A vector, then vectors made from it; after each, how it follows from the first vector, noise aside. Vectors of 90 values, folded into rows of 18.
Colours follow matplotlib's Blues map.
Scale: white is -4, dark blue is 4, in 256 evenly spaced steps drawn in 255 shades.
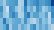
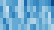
copied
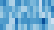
wrapped around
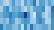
wrapped around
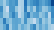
copied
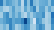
wrapped around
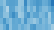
shrunk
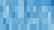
shrunk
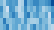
copied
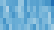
shrunk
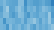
shrunk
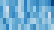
copied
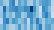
wrapped around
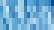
copied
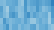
shrunk
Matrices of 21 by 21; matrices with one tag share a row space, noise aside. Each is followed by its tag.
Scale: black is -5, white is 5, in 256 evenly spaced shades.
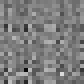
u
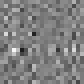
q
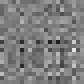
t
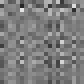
t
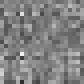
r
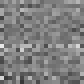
r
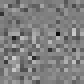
q
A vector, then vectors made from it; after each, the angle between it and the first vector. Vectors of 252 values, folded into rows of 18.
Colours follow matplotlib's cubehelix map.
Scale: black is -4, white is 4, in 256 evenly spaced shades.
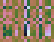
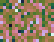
orthogonal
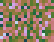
partly opposed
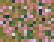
partly opposed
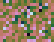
partly opposed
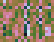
nearly parallel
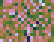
partly aligned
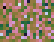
partly aligned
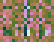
nearly parallel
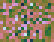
partly opposed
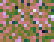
orthogonal
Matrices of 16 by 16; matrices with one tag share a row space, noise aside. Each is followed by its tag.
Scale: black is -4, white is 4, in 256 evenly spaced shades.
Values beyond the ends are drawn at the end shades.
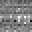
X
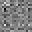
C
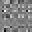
C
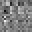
C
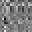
C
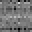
X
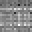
X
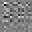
C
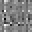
C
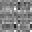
X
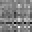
X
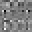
C
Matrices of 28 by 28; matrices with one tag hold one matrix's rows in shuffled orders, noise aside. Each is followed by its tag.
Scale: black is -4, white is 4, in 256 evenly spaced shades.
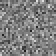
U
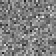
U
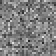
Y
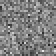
Y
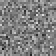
U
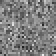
Y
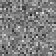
U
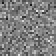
U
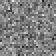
Y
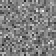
U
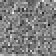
Y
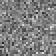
U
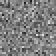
U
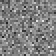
U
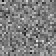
U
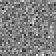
U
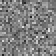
U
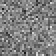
U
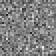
U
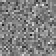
U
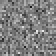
U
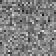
Y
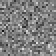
U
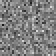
U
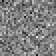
U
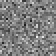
U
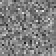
U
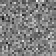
U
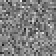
U
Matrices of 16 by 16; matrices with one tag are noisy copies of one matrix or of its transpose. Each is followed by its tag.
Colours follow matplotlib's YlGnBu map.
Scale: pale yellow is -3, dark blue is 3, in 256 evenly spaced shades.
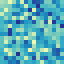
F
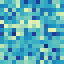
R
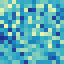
F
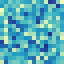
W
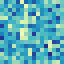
R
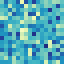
R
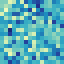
F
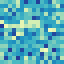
R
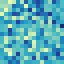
F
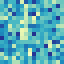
R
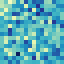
F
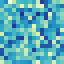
W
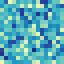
W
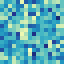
R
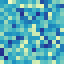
W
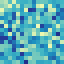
F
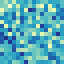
F
